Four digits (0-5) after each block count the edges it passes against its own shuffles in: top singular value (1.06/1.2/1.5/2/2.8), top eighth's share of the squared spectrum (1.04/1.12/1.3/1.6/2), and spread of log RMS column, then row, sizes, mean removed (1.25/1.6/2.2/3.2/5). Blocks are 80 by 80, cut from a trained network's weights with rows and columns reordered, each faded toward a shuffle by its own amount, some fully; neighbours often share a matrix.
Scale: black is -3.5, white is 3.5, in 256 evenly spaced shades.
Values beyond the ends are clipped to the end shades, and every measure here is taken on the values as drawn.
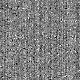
3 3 0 2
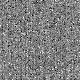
2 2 0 1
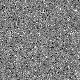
0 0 0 0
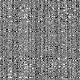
4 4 1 3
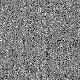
1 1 0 0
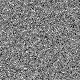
0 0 0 0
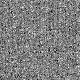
1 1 0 1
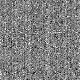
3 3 0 2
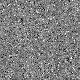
0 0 0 0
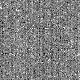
3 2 0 2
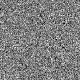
2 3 1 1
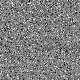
0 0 0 0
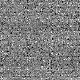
3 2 2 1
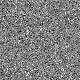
0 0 0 0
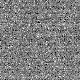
2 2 2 0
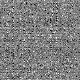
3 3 2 0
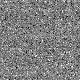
1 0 0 0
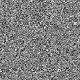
3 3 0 2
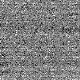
3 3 3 0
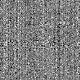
3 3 1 3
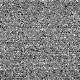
2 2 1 0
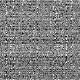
4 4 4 1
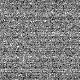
3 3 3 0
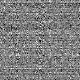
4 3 3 1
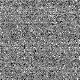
2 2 2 0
